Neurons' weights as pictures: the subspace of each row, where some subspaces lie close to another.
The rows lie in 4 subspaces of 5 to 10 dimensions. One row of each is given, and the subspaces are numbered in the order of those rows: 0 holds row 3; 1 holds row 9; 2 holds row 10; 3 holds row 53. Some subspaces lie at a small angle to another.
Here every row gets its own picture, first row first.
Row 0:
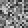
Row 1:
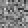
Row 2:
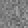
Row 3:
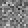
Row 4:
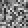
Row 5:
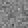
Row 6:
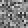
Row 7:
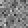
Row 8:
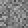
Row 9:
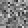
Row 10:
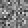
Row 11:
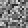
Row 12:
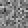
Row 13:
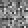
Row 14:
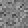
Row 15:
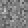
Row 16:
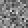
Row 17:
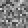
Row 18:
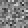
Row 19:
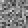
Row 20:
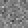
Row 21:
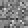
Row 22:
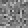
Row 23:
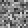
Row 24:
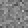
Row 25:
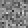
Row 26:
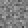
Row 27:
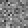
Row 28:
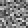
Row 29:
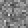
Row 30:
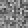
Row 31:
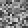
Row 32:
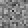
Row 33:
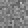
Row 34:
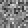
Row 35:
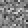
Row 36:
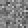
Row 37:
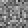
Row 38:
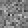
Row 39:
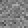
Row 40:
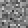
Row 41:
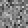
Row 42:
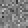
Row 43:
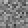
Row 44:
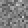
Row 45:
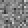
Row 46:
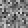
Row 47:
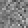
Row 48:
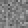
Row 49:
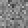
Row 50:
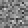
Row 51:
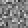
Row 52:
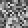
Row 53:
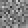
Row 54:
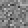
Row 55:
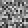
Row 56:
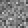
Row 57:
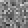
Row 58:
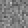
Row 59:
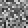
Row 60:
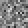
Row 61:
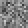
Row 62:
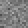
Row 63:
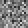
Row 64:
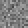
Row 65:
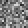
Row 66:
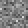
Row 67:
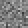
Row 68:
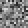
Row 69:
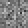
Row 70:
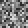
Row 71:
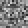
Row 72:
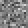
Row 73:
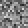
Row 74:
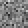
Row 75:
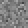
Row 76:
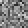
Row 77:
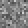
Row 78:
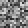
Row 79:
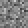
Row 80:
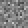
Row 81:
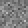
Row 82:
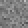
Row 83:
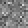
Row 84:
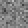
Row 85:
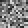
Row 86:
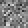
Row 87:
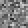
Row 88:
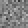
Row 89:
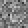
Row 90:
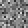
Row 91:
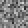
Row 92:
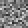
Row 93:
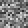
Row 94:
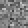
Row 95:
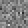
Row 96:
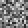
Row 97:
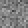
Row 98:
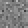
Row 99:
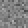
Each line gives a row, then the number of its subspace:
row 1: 3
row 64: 3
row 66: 0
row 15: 0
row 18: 1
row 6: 1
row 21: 0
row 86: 0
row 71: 1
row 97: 3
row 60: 3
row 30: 2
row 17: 1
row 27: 1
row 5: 3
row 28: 3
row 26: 2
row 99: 1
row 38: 1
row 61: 0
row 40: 3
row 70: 3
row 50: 0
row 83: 0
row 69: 2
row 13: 3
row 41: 3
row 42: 3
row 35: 3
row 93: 1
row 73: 3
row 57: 3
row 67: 3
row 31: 1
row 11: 3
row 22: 2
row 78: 0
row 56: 3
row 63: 1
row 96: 1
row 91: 1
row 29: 0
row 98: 3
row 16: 3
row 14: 1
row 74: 3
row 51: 3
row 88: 3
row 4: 3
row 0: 1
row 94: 2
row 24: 1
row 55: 3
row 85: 3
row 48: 3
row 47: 3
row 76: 1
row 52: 1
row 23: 1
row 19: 3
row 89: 0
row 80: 1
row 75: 1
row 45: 1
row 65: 1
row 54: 0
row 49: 3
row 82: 3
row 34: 1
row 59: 3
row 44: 1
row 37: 2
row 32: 3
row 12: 2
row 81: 0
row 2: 3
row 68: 1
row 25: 2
